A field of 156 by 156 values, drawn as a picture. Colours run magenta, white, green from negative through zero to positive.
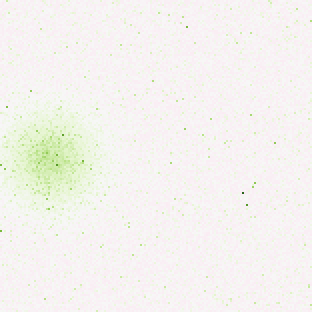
Ninth with the highest average: middle left. Histogram: skewed, a long tail of high values. Bumps: one, in the middle left. Odd rows or columns: none.
